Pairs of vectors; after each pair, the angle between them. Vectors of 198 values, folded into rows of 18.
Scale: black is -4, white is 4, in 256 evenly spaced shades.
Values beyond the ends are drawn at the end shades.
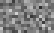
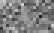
partly opposed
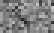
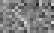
nearly opposite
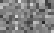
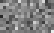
nearly parallel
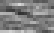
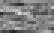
nearly opposite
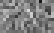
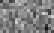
partly aligned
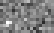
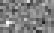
nearly parallel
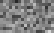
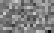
nearly opposite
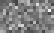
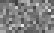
nearly parallel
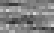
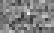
partly aligned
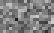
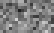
nearly opposite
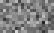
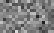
nearly parallel
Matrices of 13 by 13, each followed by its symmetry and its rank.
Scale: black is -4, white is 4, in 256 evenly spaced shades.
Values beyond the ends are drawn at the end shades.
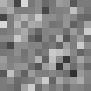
symmetric, full rank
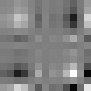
symmetric, rank one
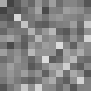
symmetric, full rank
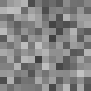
neither, full rank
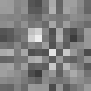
symmetric, rank two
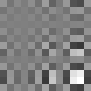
symmetric, rank one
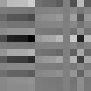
neither, rank one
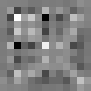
symmetric, rank two
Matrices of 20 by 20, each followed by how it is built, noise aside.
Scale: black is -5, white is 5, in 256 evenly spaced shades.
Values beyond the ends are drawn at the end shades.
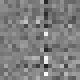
low rank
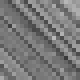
Toeplitz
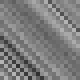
Toeplitz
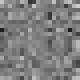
low rank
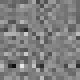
low rank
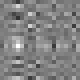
low rank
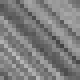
Toeplitz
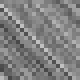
Toeplitz
